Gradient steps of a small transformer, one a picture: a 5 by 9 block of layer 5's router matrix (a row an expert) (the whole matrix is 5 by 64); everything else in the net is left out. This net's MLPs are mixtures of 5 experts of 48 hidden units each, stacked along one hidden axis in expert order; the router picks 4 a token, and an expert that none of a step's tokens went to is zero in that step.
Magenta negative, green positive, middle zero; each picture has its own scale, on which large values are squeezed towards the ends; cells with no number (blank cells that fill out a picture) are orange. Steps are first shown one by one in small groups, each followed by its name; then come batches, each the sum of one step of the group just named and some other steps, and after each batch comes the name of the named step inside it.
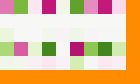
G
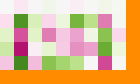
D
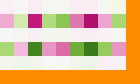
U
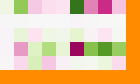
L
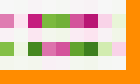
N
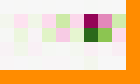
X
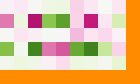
N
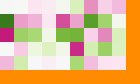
L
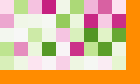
G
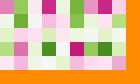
G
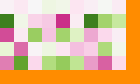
D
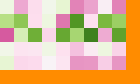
X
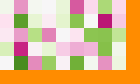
D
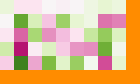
D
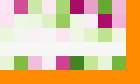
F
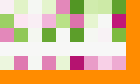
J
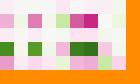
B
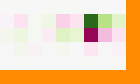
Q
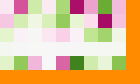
F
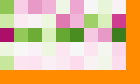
Q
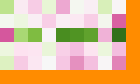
J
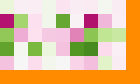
B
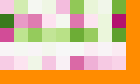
J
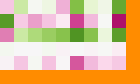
J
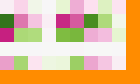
F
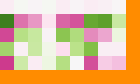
B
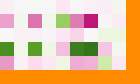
B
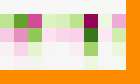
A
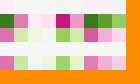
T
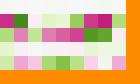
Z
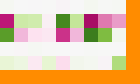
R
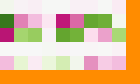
T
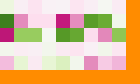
T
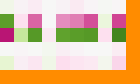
A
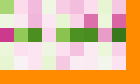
R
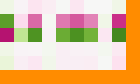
Z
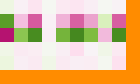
Z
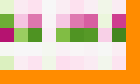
R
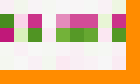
A
